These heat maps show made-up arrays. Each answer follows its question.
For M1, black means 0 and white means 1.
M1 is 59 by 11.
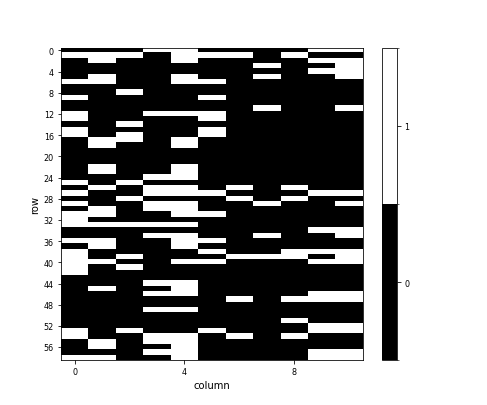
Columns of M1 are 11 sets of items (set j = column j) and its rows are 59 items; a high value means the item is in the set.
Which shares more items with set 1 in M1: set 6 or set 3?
set 3
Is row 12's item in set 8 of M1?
no
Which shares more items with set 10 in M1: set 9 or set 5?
set 9
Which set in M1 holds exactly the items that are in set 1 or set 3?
4
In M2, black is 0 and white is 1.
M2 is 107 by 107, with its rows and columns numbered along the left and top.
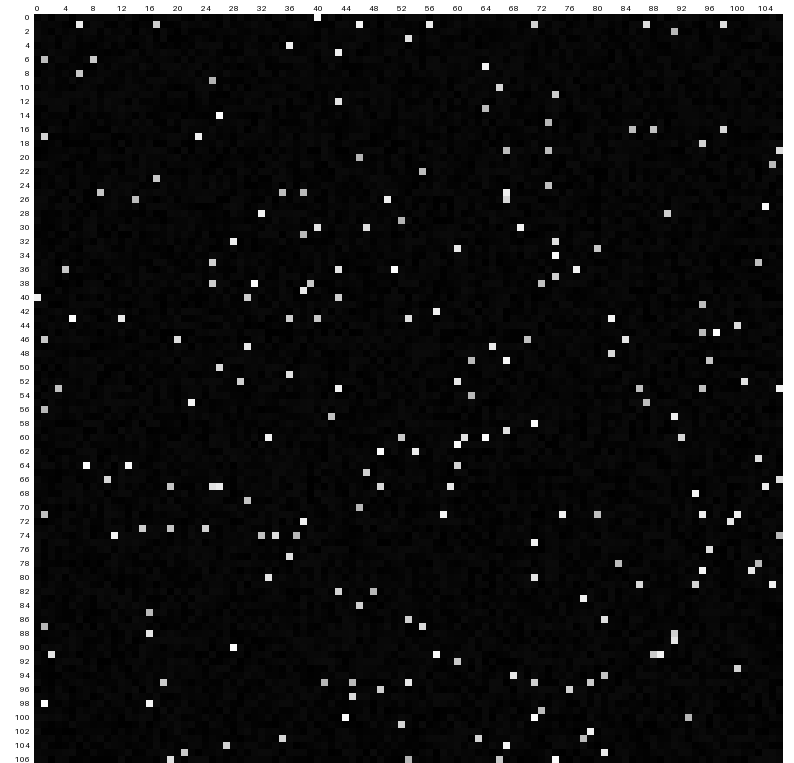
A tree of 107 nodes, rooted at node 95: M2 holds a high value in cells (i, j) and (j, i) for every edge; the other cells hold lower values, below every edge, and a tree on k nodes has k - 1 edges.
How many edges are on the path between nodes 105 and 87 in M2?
7
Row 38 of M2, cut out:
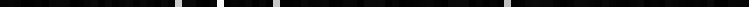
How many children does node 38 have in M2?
3
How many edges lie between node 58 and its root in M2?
2
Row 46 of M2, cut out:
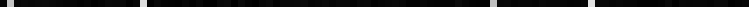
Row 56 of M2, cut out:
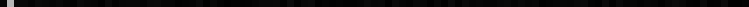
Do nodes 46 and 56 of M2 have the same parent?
yes
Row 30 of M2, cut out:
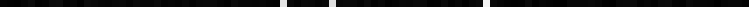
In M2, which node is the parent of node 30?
40
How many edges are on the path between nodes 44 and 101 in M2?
7
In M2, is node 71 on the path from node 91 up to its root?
yes
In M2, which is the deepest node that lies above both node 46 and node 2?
1
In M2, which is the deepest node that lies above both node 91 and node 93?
71
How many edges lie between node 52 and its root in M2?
5
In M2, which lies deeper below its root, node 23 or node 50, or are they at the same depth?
node 50
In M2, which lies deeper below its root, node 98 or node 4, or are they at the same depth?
node 4
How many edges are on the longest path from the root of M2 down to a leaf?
9
